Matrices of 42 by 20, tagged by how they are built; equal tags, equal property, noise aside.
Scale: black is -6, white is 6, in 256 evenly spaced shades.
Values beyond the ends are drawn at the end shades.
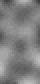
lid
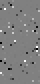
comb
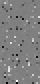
comb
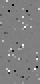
comb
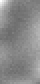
lid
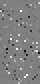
comb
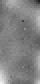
lid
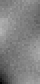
lid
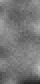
lid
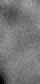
lid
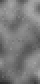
lid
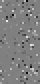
comb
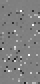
comb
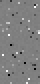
comb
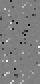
comb
